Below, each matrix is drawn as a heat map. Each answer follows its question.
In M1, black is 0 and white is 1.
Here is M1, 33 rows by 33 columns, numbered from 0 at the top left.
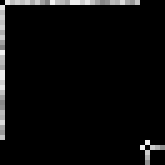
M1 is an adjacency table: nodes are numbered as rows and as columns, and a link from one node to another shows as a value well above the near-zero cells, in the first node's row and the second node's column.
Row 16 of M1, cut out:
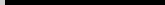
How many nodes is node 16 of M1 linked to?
1
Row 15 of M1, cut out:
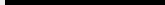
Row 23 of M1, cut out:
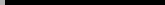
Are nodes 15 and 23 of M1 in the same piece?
yes
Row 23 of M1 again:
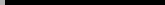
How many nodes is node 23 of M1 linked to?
1
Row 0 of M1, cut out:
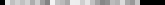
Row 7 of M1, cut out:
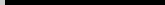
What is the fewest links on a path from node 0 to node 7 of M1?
1
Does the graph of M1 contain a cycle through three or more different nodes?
no
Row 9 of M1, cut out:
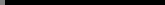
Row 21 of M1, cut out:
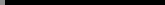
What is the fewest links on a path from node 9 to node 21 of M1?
2
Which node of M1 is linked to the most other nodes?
node 0
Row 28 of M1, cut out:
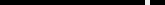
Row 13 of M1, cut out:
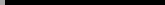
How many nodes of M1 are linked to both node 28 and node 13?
0
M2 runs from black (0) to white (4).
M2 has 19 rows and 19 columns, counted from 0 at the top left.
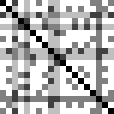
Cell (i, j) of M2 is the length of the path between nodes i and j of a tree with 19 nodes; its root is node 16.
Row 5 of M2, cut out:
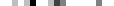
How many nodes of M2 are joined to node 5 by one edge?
1
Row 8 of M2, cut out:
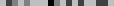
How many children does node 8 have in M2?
4
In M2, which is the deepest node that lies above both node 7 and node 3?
4
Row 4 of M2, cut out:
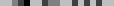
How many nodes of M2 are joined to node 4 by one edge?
5
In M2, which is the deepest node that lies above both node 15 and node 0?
2
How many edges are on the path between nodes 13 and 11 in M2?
2
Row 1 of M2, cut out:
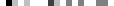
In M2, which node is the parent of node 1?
8
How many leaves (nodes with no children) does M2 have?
14
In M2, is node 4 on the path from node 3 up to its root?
yes
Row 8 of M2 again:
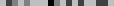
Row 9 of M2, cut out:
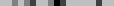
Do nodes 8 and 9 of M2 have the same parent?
yes
